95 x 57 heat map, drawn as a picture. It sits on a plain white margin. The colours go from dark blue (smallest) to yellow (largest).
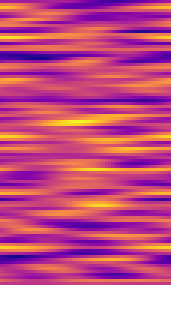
The centre is the ninth with the highest average. The grain runs across in streaks. No overall slope runs across the table. The histogram is bell-shaped.
